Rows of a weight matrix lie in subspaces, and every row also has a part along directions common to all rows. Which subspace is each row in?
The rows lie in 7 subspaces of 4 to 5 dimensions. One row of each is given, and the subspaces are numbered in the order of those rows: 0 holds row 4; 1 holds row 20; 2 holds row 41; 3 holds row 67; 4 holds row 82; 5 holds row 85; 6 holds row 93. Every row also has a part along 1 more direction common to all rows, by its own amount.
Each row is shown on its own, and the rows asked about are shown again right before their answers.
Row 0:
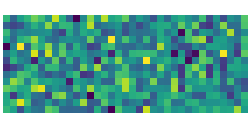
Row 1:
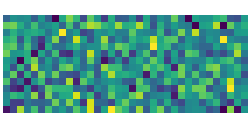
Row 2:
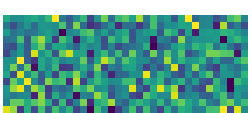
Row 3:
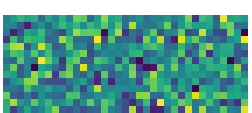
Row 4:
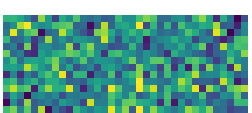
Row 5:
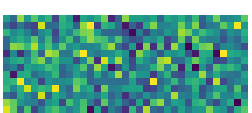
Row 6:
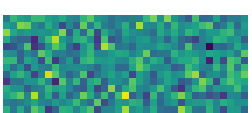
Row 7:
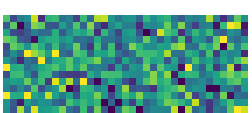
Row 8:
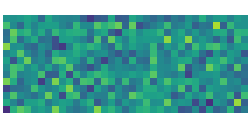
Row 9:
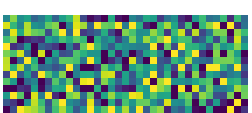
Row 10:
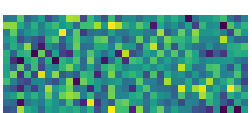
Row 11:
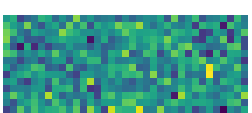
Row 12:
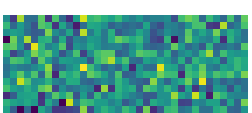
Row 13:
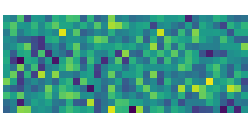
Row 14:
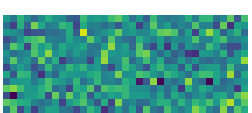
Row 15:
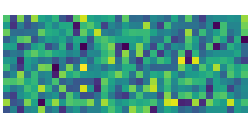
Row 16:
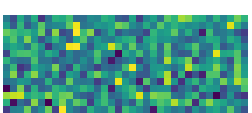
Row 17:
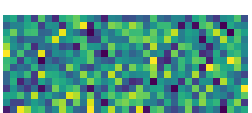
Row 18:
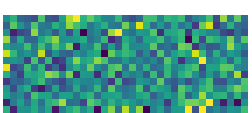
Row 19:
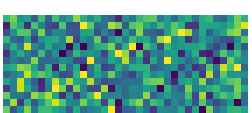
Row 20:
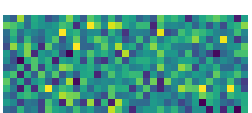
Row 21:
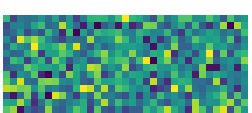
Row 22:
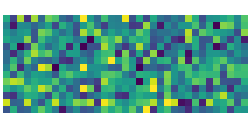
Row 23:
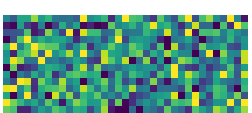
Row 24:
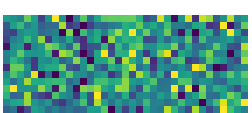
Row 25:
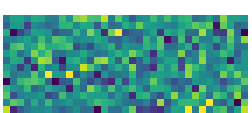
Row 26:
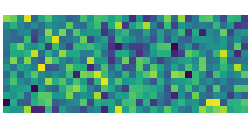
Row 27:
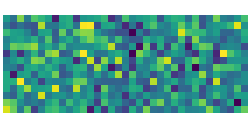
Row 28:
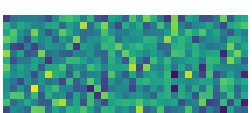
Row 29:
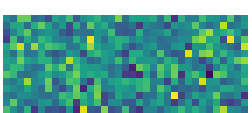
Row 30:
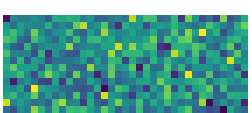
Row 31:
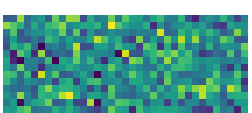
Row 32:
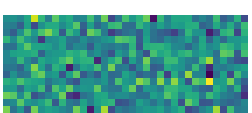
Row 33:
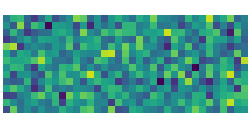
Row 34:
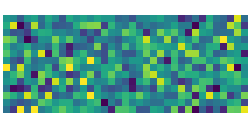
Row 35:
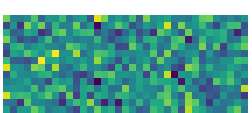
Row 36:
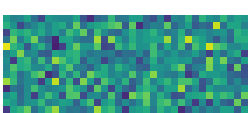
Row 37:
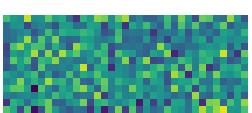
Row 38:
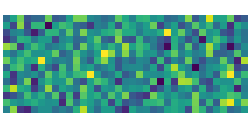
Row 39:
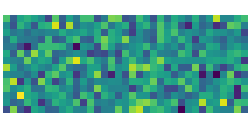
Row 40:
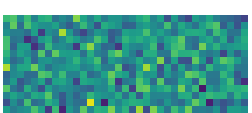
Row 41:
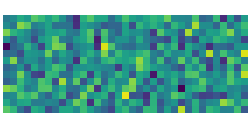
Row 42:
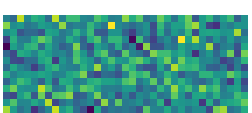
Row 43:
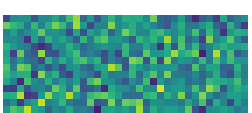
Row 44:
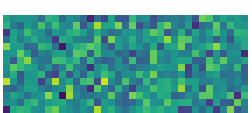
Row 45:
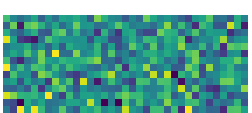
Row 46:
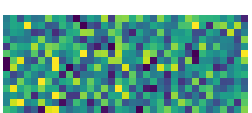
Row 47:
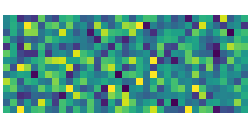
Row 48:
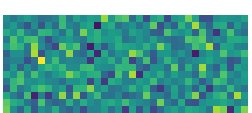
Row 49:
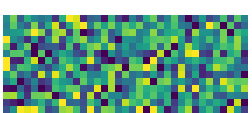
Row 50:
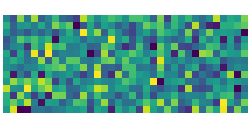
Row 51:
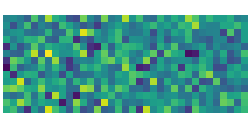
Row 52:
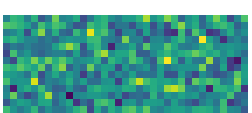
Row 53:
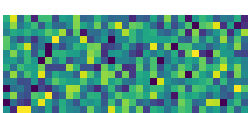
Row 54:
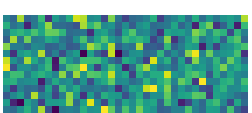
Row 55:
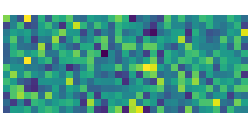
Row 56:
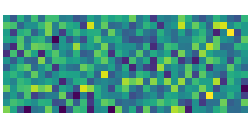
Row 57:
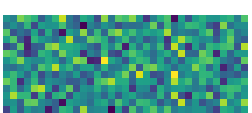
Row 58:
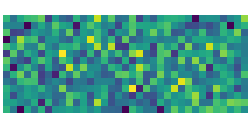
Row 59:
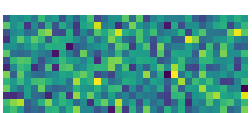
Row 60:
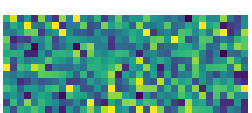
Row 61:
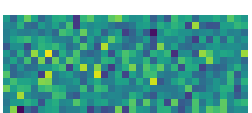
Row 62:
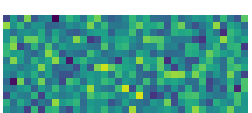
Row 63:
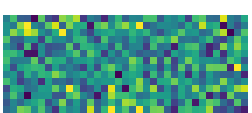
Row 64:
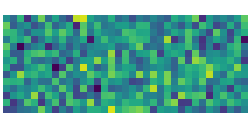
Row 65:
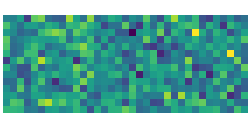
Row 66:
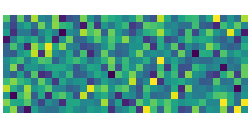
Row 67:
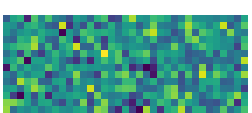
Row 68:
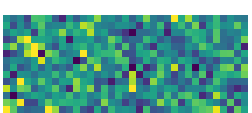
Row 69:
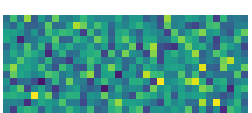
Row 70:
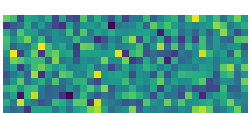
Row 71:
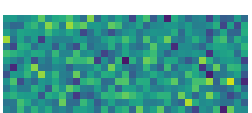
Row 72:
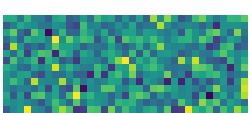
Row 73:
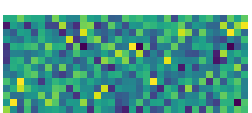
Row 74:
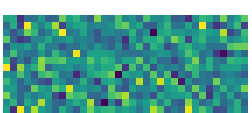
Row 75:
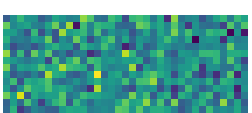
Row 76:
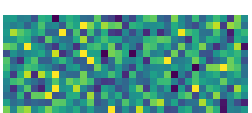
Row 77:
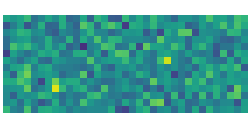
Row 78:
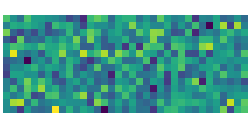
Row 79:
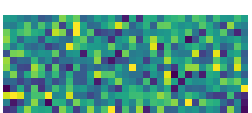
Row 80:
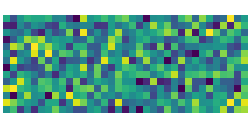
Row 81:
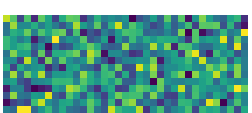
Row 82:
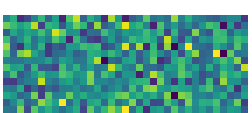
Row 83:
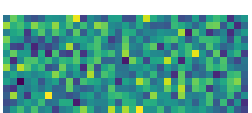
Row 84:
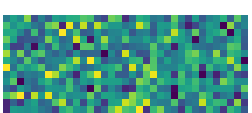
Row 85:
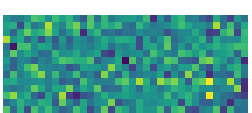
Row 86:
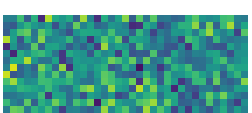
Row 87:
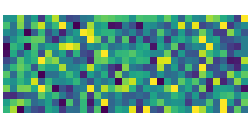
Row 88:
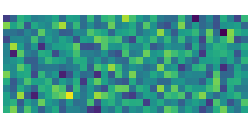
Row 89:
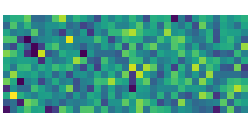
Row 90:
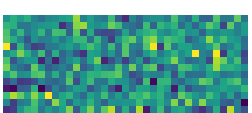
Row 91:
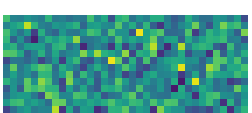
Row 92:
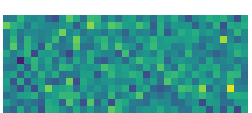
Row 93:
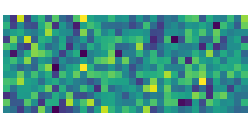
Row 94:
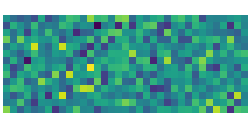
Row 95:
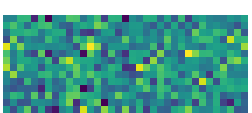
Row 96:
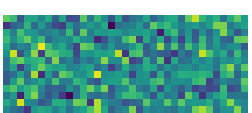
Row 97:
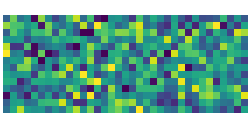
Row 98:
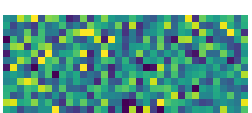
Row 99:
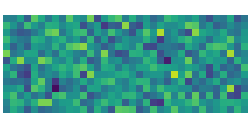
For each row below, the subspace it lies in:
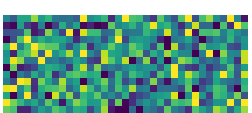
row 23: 5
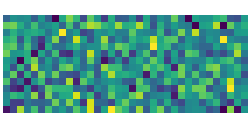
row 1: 1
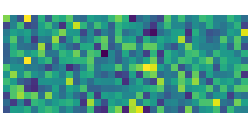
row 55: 3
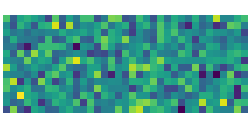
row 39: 3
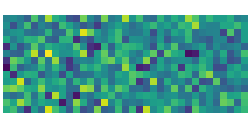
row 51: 6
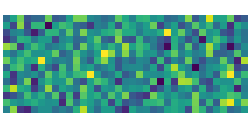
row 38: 5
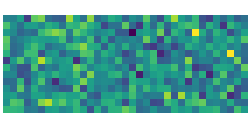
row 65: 4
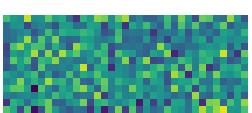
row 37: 3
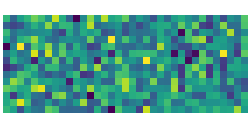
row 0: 5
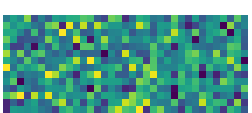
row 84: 3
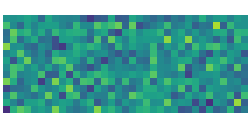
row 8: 2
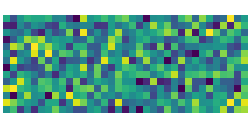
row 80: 5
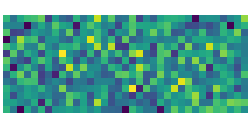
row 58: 6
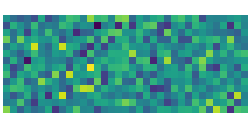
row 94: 2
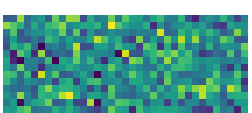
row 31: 1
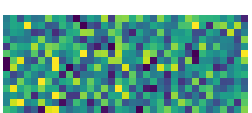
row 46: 6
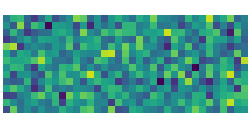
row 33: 5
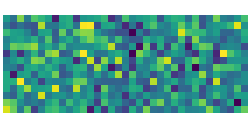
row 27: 4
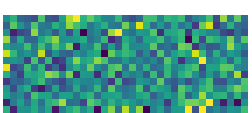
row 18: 2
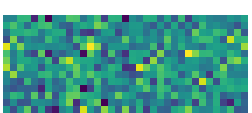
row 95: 6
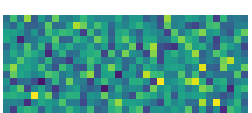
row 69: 3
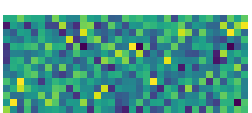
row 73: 4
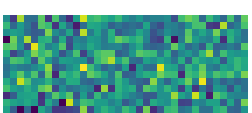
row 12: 6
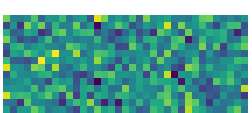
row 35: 0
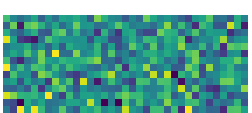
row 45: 0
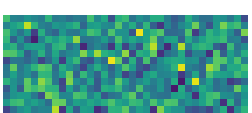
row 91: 6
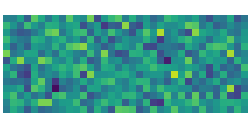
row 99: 4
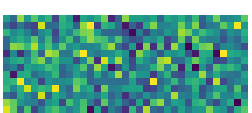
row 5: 4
